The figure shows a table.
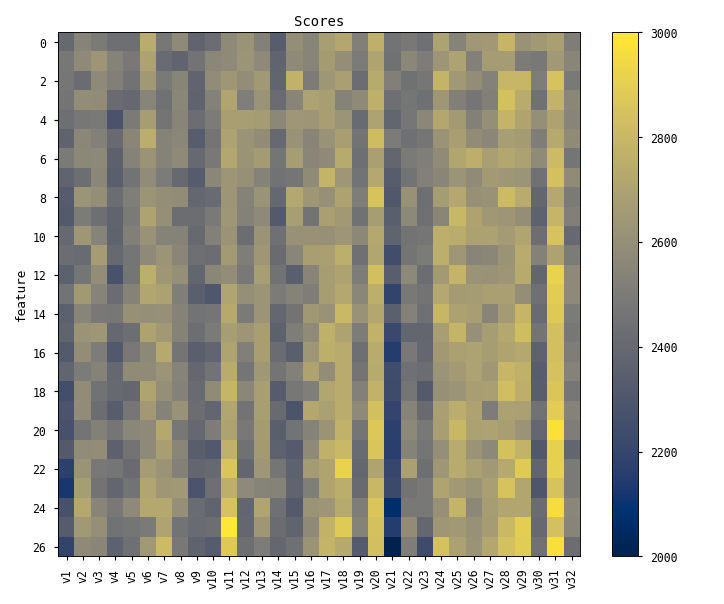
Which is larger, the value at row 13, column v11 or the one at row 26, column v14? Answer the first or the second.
the first
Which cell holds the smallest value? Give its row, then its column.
26, v21
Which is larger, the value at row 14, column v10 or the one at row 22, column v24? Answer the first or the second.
the second
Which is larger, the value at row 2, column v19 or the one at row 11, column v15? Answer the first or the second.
the second
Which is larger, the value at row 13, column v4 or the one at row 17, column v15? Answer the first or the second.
the second
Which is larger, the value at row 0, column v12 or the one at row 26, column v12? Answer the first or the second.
the first
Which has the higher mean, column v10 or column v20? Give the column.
v20
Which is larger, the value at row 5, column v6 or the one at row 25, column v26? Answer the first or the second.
the first
